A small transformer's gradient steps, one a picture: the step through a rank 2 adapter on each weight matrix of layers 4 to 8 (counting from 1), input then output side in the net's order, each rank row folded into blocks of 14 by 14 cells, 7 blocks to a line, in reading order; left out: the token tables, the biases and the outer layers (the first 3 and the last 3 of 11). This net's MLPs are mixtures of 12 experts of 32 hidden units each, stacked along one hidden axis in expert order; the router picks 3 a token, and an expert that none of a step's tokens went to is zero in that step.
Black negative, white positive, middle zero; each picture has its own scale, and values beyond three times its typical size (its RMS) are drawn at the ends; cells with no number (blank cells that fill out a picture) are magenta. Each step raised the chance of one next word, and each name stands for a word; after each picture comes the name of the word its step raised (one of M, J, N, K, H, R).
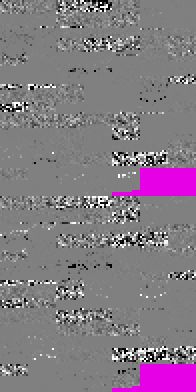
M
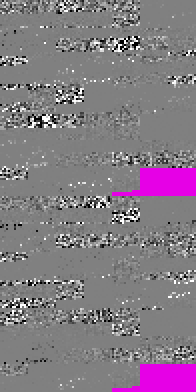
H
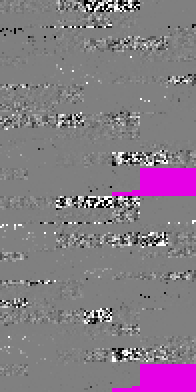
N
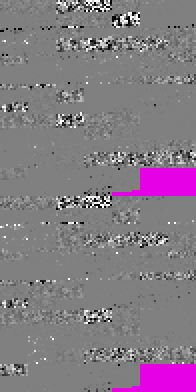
N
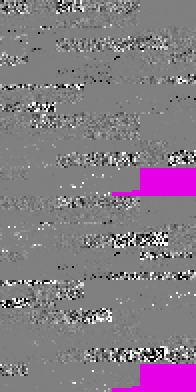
M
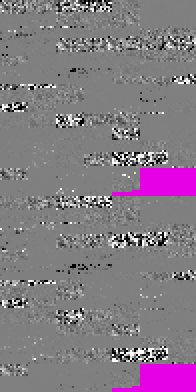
M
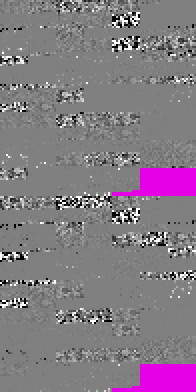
H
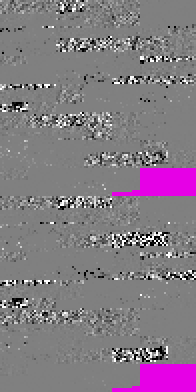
M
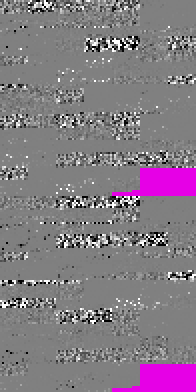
H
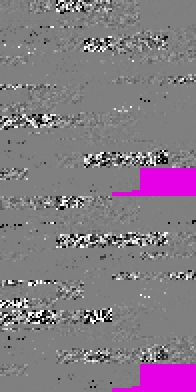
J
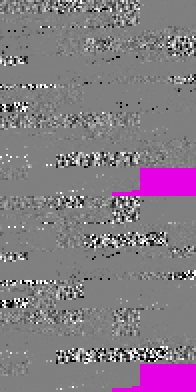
M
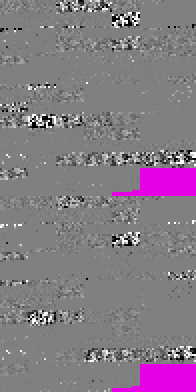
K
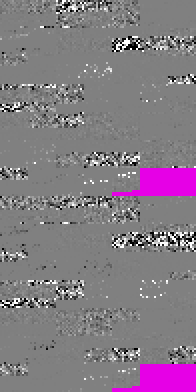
H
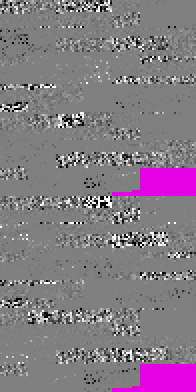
N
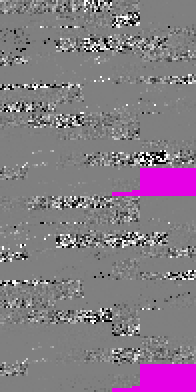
K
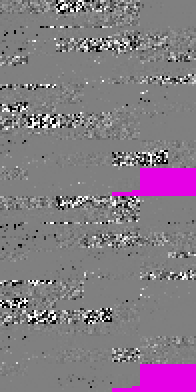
J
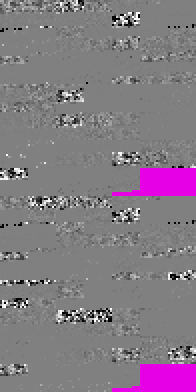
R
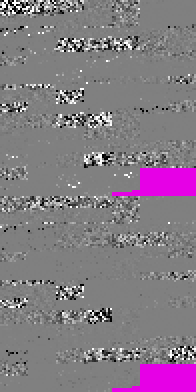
J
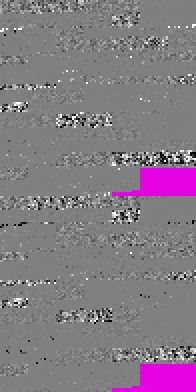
J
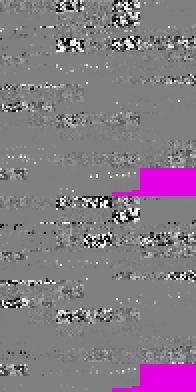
H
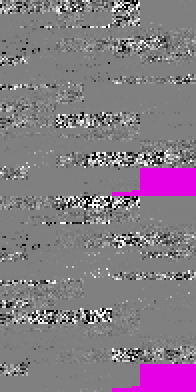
R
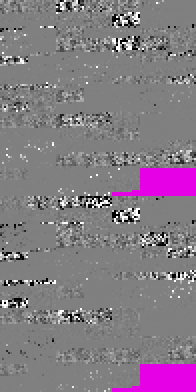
H
